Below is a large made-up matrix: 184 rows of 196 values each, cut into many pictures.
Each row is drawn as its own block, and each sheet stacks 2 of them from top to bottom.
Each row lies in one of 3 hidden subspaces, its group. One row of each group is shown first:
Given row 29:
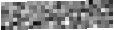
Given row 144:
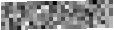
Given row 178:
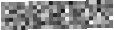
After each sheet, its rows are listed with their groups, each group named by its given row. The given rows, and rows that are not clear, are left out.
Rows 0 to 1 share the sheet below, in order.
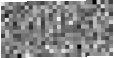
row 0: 144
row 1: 144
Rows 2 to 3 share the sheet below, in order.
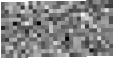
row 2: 29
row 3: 178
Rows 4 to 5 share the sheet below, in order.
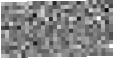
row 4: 144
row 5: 178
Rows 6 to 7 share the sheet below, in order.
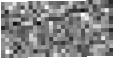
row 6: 29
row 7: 29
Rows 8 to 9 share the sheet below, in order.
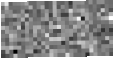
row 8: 178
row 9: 29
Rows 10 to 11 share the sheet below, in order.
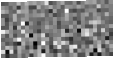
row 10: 178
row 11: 144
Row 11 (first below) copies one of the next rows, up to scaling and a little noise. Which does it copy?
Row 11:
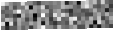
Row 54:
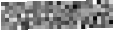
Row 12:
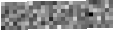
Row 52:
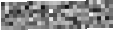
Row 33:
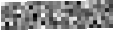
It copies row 33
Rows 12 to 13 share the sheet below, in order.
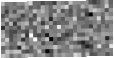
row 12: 144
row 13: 29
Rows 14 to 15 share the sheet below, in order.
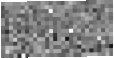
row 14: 29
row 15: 178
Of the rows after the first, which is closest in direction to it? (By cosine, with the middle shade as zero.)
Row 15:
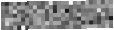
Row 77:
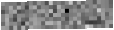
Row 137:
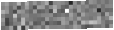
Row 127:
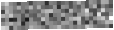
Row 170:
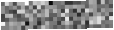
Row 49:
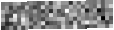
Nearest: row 77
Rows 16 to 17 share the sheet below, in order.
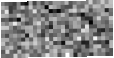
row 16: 29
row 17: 29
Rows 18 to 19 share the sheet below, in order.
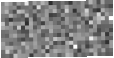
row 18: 178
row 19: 29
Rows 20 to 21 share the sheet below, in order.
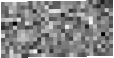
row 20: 29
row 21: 144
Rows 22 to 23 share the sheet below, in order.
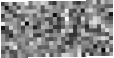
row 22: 178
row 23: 144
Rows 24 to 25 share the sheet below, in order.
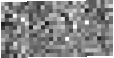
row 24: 178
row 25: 178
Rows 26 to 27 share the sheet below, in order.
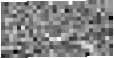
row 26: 178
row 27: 29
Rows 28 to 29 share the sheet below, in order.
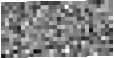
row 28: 144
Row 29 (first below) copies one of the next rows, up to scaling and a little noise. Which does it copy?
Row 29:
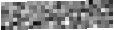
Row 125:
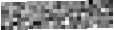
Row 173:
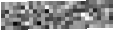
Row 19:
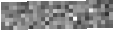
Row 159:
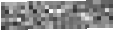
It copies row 125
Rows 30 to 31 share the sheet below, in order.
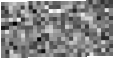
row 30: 29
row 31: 144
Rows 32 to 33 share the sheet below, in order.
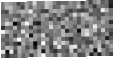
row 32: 29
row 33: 144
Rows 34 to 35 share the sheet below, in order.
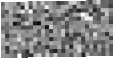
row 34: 29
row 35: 144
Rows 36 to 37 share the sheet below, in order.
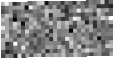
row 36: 178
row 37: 178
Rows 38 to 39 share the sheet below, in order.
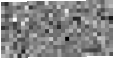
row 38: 178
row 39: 178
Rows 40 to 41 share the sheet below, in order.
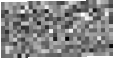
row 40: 29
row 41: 178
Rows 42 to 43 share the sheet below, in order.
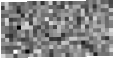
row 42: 144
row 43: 29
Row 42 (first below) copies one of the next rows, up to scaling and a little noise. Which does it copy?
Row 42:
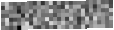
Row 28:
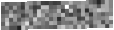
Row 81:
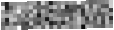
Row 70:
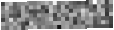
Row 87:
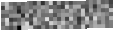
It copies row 87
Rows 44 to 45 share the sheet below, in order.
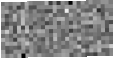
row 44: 178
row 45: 178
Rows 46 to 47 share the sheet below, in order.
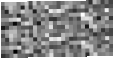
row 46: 29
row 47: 29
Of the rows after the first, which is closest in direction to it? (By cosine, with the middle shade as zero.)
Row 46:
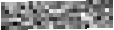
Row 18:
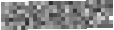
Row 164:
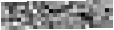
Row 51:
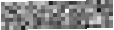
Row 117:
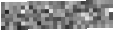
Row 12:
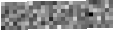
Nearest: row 117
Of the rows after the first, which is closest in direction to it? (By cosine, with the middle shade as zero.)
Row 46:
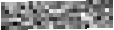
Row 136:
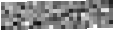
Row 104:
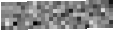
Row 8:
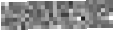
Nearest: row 136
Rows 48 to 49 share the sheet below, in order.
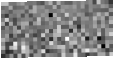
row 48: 144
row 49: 178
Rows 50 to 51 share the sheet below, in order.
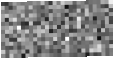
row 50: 144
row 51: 178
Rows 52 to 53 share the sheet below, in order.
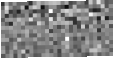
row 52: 144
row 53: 178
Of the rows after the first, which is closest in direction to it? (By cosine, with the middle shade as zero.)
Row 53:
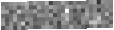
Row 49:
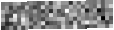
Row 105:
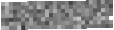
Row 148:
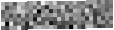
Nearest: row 49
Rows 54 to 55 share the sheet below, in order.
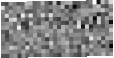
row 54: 144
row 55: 178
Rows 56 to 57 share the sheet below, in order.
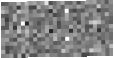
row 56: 178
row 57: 178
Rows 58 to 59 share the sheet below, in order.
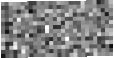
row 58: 29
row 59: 178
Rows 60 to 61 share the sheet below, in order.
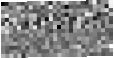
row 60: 144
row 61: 178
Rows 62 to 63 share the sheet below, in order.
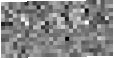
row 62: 178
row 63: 178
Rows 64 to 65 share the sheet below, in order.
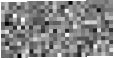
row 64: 178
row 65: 144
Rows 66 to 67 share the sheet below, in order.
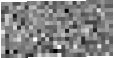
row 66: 178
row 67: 144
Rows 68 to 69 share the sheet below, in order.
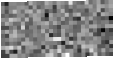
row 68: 178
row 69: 29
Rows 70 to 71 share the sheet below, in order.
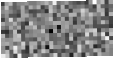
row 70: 144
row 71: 144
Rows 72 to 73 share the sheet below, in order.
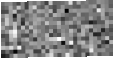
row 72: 178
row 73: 29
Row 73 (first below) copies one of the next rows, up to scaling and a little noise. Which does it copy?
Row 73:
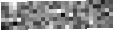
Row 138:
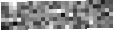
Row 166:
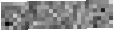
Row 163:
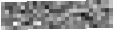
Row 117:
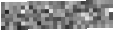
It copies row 138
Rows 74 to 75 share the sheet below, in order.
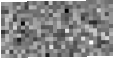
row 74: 178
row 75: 144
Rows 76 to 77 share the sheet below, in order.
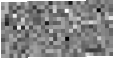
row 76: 178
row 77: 178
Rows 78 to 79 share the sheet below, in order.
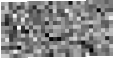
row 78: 178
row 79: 29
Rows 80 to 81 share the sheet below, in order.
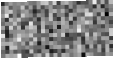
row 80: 144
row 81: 144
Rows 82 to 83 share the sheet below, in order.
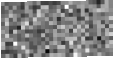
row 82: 144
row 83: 178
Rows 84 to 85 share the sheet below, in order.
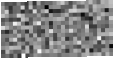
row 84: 29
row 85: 178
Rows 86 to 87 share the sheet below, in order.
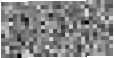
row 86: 178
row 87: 144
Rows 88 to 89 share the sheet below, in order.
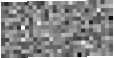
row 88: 178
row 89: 29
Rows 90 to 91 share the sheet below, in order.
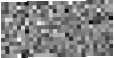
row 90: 178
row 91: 144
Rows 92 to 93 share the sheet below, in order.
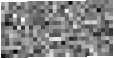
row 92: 178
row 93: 29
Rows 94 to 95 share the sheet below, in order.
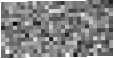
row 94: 29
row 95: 29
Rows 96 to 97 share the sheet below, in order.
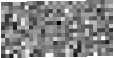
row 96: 178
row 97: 29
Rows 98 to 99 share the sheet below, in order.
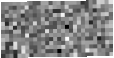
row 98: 29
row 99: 178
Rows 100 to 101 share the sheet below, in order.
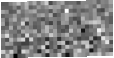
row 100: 178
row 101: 29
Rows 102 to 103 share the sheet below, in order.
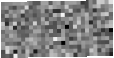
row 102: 29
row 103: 29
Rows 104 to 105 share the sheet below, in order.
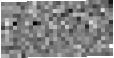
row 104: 29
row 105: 178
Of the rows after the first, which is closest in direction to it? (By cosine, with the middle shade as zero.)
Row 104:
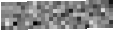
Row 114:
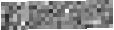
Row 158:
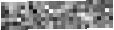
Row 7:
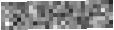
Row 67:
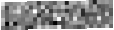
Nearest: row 7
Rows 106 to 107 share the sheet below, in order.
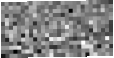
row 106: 29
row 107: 29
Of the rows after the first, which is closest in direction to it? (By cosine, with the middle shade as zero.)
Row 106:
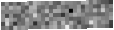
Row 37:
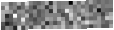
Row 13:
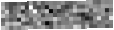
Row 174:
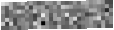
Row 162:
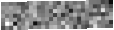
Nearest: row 162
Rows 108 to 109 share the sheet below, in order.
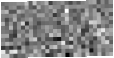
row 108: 178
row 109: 29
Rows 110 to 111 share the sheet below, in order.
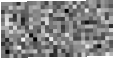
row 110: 178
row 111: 29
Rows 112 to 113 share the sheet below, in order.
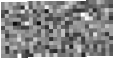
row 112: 29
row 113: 144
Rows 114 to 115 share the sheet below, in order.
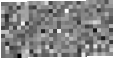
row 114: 178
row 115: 144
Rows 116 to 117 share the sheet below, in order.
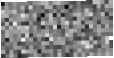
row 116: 144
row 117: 29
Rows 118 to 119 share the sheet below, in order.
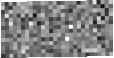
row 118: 144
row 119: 178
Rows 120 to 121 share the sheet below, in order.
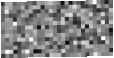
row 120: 144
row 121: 29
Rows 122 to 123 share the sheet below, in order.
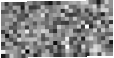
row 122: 144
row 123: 178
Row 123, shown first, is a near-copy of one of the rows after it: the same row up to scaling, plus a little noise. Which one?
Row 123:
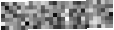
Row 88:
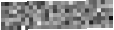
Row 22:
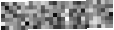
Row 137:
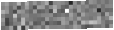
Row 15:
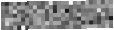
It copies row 22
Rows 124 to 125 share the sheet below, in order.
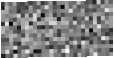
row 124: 144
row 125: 29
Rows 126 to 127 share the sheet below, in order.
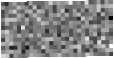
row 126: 178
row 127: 178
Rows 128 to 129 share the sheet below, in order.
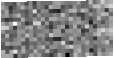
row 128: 29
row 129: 29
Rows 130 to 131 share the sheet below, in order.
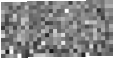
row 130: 178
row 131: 144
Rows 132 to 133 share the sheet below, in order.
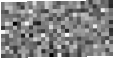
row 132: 29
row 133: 144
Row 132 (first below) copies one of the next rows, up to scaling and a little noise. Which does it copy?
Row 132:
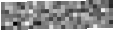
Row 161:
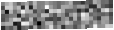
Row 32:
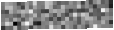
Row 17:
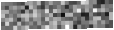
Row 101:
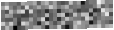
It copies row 32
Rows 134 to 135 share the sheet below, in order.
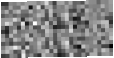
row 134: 178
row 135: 178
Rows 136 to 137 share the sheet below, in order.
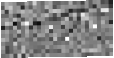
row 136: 29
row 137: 178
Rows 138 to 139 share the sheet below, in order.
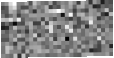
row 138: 29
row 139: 178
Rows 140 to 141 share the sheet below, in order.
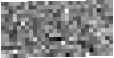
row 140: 178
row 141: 29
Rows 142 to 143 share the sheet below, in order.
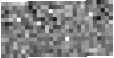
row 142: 29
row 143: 178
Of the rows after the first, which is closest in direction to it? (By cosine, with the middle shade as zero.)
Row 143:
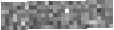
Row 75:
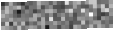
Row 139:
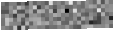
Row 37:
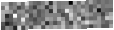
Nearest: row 37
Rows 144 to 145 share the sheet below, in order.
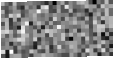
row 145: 144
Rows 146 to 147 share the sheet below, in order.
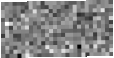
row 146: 29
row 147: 144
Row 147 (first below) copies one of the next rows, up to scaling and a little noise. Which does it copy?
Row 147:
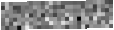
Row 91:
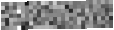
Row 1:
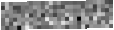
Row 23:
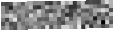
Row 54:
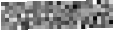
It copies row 1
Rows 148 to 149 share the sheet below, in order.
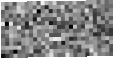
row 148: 144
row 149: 29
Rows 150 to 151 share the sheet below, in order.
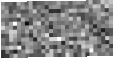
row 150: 29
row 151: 29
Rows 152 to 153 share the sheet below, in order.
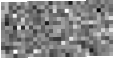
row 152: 178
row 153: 29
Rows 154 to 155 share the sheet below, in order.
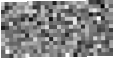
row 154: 144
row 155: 29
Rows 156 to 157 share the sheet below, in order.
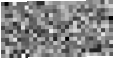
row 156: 178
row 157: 178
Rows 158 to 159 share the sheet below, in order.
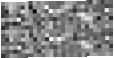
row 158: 29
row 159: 29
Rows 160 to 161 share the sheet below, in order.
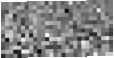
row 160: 178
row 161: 29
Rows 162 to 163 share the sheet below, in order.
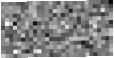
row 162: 29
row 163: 29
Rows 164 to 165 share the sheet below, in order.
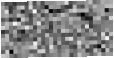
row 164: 29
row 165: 144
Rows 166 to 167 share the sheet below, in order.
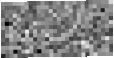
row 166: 29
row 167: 29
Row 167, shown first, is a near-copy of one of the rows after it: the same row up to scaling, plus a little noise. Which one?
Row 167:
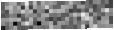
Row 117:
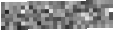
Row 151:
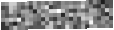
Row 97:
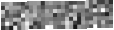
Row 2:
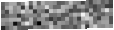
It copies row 2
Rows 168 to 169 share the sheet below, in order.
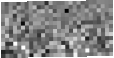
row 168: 178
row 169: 178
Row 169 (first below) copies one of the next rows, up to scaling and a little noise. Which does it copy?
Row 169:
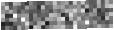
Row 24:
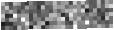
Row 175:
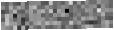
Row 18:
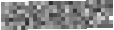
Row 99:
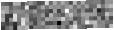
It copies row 24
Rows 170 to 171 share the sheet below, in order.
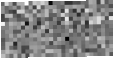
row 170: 178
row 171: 178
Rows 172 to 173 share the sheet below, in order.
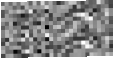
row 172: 29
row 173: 29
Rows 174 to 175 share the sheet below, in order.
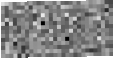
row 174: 144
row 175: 178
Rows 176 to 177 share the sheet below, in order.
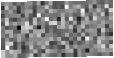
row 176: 144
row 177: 178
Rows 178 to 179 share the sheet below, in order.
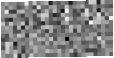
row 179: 178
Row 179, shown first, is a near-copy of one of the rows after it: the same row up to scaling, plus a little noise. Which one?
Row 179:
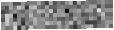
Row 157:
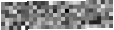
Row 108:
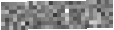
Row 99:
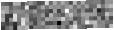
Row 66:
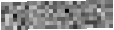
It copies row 66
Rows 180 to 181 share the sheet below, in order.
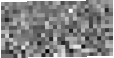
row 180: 29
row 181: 178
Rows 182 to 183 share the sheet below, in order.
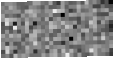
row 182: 29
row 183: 29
